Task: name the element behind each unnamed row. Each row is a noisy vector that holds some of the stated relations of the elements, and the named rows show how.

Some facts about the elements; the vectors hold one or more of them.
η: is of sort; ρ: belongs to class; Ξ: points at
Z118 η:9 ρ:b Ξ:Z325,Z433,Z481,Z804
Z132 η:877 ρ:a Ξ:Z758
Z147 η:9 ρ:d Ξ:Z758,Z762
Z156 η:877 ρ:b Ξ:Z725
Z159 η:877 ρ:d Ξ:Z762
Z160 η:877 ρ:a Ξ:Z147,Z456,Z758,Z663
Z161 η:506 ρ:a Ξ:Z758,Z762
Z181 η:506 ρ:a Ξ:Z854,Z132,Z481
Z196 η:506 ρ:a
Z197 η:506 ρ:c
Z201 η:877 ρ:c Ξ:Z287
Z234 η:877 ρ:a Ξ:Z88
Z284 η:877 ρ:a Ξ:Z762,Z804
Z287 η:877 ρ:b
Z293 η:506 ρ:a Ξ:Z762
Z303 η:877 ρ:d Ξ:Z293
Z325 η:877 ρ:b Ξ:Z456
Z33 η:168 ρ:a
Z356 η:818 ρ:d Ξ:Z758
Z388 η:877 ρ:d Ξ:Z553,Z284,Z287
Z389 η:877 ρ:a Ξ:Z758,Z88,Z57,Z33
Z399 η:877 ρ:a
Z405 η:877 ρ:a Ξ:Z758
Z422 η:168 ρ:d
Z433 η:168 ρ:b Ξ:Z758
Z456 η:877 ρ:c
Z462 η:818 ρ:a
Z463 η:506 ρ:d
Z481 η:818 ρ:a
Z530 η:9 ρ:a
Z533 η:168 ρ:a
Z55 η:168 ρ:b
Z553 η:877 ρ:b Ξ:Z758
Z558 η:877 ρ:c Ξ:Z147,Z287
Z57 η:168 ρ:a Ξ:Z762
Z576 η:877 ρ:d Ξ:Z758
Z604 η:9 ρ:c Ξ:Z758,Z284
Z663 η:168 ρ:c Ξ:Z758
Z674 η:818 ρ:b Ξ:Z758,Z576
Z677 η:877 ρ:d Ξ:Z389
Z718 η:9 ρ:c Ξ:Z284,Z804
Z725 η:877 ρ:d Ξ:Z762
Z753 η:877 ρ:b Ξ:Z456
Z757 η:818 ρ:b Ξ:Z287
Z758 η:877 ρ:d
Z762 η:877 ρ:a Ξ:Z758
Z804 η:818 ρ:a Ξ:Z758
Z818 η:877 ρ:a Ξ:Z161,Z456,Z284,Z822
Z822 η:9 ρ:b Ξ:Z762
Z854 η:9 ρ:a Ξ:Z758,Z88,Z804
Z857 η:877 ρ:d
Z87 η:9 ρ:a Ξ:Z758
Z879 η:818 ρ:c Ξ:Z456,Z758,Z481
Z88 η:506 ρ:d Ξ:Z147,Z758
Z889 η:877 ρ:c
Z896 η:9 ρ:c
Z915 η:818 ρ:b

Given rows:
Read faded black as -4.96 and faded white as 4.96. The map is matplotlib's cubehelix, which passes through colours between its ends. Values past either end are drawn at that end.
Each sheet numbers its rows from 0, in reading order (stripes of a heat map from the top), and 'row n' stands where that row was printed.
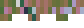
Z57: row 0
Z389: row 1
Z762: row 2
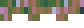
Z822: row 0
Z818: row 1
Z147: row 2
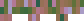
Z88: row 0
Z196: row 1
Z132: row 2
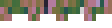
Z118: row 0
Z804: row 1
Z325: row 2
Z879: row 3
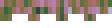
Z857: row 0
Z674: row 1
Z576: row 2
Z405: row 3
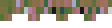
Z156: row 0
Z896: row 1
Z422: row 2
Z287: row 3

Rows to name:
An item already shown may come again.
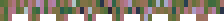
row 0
Z553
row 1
Z356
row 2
Z55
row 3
Z854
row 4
Z433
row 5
Z293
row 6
Z388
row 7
Z530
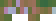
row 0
Z762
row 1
Z818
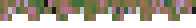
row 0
Z161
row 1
Z718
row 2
Z160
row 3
Z156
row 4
Z287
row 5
Z889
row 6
Z663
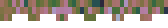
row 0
Z889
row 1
Z399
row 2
Z87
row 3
Z284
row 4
Z197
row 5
Z530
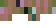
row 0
Z604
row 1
Z389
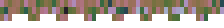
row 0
Z463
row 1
Z399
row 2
Z915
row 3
Z456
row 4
Z757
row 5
Z234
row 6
Z762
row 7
Z456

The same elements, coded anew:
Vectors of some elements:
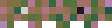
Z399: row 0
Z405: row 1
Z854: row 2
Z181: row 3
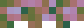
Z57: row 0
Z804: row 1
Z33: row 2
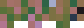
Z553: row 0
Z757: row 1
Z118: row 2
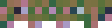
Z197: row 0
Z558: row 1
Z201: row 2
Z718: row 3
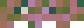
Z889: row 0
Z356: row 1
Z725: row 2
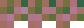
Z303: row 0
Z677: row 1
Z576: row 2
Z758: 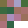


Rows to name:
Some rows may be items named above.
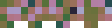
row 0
Z57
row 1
Z55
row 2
Z197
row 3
Z456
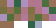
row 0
Z915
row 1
Z879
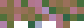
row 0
Z284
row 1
Z879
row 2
Z156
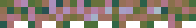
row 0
Z88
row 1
Z463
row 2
Z55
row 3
Z422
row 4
Z663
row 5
Z433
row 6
Z156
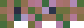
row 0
Z896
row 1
Z674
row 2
Z762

